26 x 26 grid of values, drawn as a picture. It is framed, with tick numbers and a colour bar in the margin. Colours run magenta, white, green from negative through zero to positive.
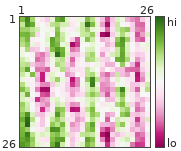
Ninth with the highest average: bottom left. Stripes: upright, repeating 4 times. Grain: streaks running down.
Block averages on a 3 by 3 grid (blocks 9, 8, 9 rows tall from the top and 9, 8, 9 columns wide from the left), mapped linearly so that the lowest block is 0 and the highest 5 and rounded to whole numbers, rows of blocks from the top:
4 2 1
1 1 0
5 2 0
